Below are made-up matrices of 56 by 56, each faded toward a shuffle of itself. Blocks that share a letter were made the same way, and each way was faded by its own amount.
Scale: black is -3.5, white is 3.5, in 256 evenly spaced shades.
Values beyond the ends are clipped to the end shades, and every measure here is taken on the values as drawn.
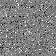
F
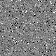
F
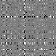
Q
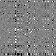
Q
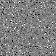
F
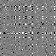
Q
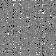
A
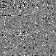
A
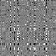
Q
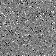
F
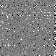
A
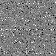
F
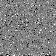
F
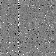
A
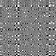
Q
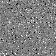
F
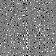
A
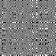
Q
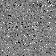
F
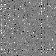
A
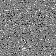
F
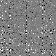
A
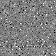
F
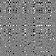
Q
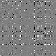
Q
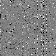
A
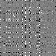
Q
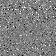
F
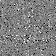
F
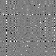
Q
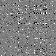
A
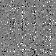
A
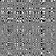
Q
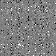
A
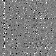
A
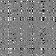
Q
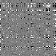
Q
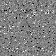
F
